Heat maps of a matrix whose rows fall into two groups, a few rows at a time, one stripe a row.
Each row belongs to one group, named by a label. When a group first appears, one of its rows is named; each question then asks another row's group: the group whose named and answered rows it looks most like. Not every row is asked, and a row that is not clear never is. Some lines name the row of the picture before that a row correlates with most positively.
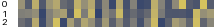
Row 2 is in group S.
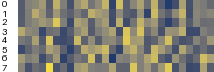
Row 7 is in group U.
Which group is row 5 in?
U
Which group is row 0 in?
S
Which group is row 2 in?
S
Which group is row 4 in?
U
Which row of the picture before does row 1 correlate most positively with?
0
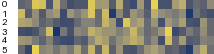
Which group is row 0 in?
S
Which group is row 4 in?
U
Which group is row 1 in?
S
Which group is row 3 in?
U
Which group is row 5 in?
S
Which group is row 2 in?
U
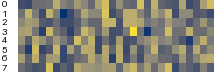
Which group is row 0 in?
S
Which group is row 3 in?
U
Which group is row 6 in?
S
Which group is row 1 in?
U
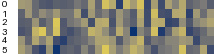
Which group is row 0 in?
U
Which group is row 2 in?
S
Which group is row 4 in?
U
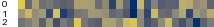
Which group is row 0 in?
S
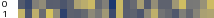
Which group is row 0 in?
S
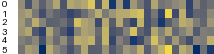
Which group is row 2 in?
S
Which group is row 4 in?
S
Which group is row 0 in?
S
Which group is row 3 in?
U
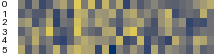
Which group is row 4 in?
S
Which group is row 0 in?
S
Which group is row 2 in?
U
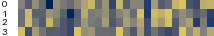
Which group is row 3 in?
S
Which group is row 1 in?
U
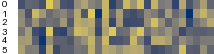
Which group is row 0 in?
U
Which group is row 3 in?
U
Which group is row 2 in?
S
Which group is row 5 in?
U
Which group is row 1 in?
S
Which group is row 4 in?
U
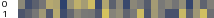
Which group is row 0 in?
S
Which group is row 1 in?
S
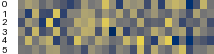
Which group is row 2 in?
U
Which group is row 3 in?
S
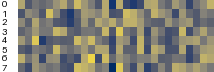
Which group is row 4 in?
S
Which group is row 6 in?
S
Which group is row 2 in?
U
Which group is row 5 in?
S
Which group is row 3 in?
S
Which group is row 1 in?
U
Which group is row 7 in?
S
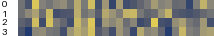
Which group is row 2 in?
S
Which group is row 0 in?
S
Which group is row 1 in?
U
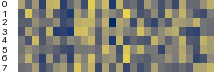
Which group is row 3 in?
U
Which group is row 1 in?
U
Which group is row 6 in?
U
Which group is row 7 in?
S
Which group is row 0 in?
S
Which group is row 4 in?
S
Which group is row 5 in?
U
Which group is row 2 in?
S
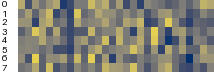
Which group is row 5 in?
U
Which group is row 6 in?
S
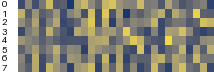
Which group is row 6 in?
S
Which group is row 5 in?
S
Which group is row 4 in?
U
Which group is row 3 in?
U
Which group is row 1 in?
S
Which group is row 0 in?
U
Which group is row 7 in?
S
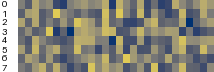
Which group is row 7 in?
S
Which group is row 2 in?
S
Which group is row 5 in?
S
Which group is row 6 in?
U
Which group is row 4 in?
S
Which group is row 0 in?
S
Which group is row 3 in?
U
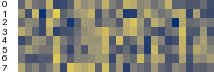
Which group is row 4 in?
S
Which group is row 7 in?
S
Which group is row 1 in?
S
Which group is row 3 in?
U
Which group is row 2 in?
U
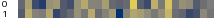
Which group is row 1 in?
U
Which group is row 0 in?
U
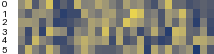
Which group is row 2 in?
U
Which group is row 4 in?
S
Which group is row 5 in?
U
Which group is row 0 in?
U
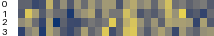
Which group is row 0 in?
U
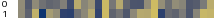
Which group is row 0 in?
S
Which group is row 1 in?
S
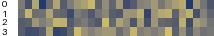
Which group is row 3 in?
U
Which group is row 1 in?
U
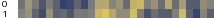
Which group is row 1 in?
U
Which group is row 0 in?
U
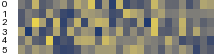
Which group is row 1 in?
U
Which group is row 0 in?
S
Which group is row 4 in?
U
